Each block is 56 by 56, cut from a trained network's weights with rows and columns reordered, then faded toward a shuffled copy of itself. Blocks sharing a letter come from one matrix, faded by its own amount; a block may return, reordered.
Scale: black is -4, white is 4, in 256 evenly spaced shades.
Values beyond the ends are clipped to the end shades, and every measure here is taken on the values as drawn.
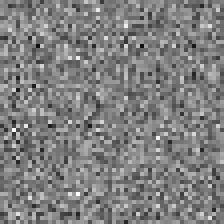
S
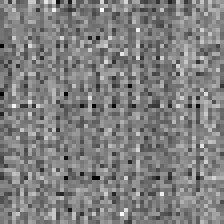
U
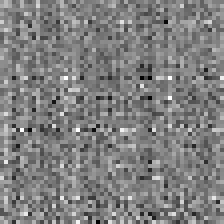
U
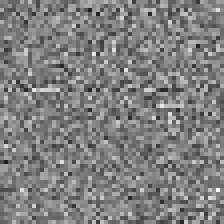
S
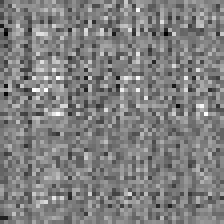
U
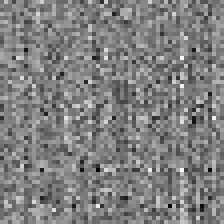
U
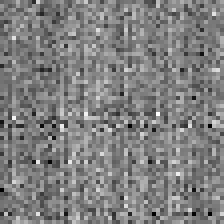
U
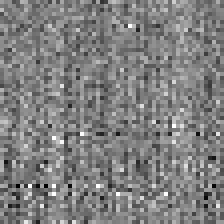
U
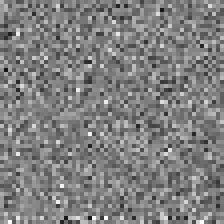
S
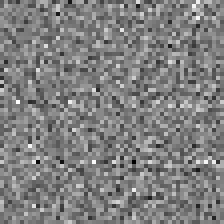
S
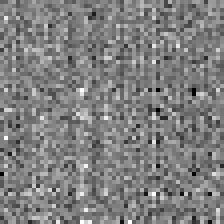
U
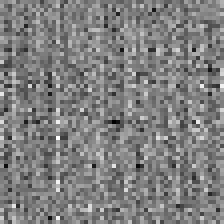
U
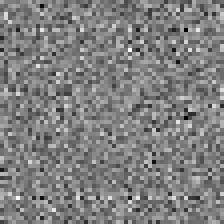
S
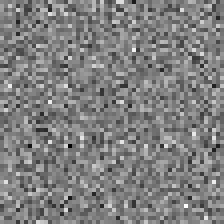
S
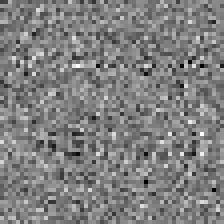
S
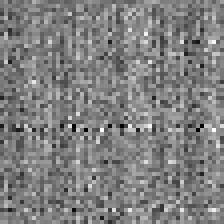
U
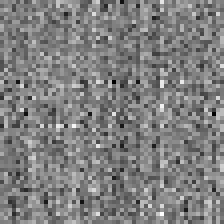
U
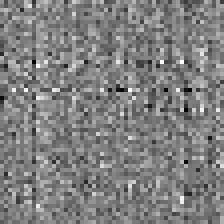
U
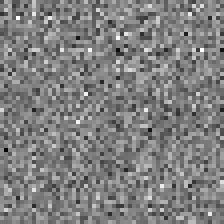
S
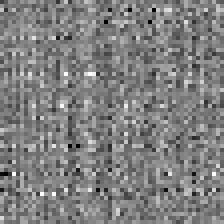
U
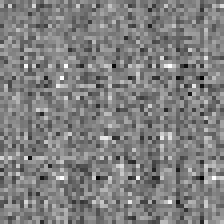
U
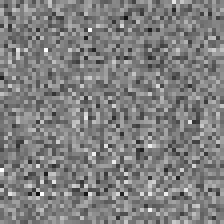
S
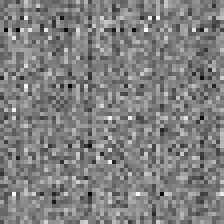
U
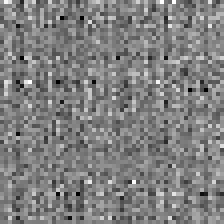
U
